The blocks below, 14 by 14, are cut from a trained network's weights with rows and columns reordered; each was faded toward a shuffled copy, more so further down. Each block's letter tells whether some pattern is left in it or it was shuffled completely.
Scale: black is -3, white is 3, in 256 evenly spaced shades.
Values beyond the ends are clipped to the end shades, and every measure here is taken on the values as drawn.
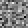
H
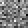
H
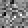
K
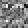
K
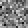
H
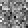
H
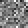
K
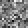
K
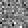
H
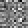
K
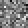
H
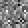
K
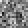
K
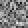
K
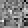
K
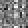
K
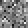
H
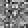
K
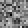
K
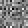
K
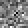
H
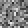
H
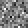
H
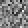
H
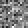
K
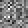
K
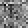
K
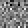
K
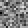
K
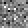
H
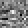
K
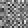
K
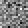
H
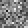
H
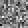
H
